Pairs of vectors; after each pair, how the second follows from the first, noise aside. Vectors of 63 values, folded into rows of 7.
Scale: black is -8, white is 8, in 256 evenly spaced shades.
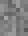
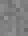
shrunk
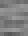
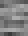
scaled up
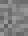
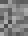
scaled up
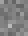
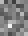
scaled up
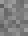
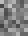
scaled up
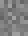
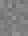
shrunk
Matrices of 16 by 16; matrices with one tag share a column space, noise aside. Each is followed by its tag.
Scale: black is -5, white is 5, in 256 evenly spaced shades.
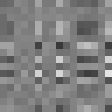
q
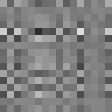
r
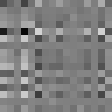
r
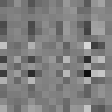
q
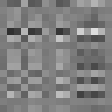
r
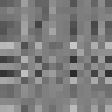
q
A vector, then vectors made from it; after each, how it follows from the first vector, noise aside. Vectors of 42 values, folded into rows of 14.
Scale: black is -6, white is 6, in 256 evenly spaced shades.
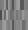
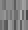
reversed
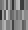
scaled up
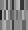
scaled up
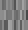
reversed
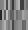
scaled up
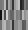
scaled up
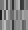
scaled up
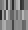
scaled up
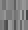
reversed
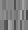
reversed
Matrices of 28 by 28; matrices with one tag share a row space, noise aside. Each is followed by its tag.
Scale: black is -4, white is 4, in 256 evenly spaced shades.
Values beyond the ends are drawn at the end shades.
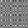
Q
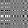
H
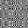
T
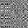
H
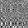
Q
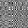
T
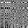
H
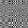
T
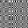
T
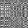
H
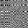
H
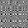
Q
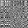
H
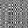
T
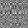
Q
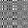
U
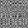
Q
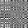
H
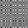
Q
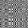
T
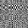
T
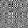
T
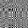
T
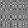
Q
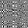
U
